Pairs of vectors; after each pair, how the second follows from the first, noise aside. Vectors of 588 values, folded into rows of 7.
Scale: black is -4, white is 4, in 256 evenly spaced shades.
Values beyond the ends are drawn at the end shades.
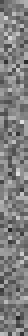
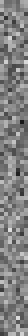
sign-scrambled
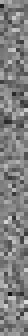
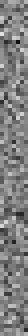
reversed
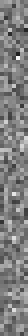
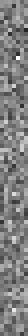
copied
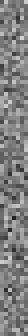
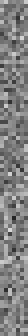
sign-scrambled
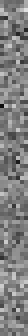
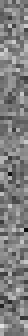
reversed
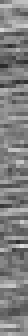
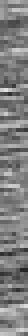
reversed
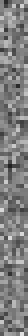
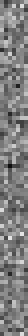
copied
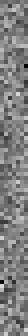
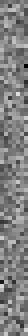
copied
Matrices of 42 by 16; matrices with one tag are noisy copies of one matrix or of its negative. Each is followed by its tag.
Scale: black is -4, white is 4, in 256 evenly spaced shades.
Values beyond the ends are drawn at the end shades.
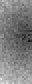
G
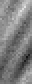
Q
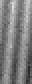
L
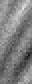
Q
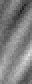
Q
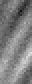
Q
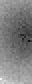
G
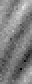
Q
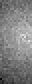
G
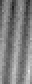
L
